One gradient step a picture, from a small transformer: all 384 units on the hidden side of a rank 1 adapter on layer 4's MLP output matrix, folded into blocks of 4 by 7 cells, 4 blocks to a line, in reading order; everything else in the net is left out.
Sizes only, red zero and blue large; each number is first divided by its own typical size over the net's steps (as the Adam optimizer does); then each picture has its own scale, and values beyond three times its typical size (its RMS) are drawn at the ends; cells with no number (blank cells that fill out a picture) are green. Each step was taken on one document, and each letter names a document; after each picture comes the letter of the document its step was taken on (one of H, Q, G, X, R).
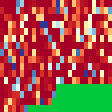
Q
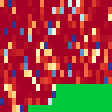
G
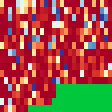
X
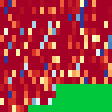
G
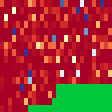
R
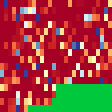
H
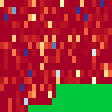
R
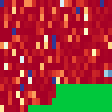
R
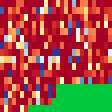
Q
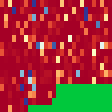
R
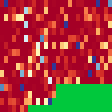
H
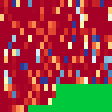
G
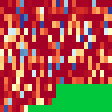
Q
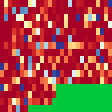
H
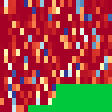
G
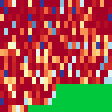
G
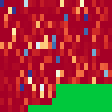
R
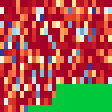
Q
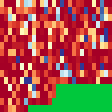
X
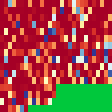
G
